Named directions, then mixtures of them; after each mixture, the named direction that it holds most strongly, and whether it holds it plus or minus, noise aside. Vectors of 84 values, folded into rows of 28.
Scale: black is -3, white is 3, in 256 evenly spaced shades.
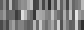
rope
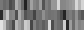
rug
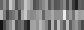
rug, minus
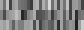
rope, minus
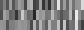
rope, plus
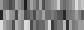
rug, plus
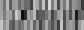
rope, minus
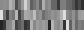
rug, minus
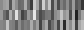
rope, minus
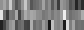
rug, minus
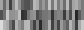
rope, minus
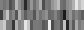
rug, plus
